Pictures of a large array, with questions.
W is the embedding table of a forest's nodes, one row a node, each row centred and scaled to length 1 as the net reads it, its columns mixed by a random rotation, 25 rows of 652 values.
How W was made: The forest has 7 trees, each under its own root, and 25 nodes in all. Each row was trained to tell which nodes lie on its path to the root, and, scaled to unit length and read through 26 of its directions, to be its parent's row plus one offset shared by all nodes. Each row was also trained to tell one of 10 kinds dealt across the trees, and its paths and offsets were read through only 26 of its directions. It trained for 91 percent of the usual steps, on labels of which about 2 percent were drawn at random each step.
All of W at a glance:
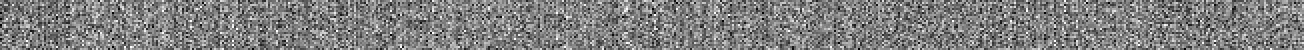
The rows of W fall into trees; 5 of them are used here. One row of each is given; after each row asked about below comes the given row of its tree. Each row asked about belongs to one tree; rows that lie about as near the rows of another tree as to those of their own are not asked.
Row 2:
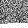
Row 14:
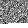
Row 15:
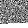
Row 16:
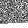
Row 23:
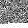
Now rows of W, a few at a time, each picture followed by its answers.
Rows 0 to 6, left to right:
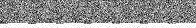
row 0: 16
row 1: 14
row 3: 14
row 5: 16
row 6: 23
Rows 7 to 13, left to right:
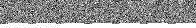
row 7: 14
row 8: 15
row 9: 2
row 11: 14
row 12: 23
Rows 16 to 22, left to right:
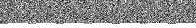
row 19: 23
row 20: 15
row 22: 15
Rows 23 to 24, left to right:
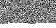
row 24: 16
